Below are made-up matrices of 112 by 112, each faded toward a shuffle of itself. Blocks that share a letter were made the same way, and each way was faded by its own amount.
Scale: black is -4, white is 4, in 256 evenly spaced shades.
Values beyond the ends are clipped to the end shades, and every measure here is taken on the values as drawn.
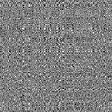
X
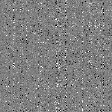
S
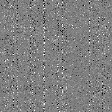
S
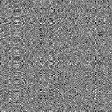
X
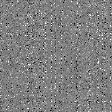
S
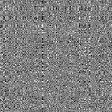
X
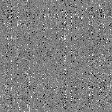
S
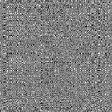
X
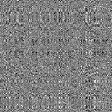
X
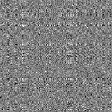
X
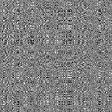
X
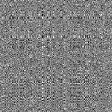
X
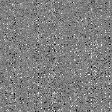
S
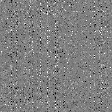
S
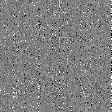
S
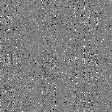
S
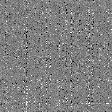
S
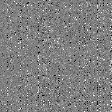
S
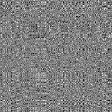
X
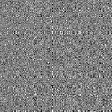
X
